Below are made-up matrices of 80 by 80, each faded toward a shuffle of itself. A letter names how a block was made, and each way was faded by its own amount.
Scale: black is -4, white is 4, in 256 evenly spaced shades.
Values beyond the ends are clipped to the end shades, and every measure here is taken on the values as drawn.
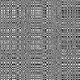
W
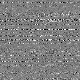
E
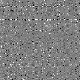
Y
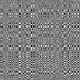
W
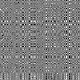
W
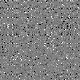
Y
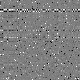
Y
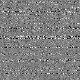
E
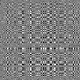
W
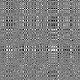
W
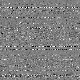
E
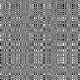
W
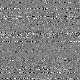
E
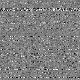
E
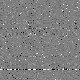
Y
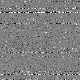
E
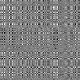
W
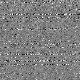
E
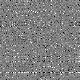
Y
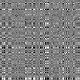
W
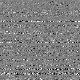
E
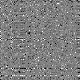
Y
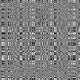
W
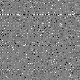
Y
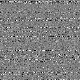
E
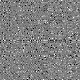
Y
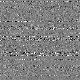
E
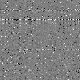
Y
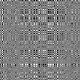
W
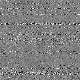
E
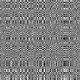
W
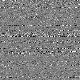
E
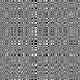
W
